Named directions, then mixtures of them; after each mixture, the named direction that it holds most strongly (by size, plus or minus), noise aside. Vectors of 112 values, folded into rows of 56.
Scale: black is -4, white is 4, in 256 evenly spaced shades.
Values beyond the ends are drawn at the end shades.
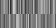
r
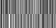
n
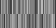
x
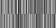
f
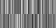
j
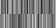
x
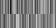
r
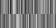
r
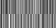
n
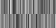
r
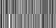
n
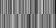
x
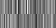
f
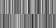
j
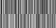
n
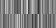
j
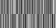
x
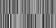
f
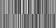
j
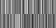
j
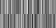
j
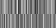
f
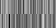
n
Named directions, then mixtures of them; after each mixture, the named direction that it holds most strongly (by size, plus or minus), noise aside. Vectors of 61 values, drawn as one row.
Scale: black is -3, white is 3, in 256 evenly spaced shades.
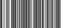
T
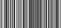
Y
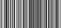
Y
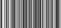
T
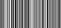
Y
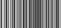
Y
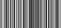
Y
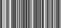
T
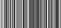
Y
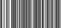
T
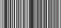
Y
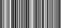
T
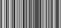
Y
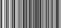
Y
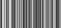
T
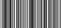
T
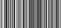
Y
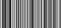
T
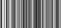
T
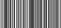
Y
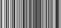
Y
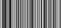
T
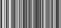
T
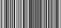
Y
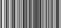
Y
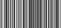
Y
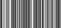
T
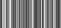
T
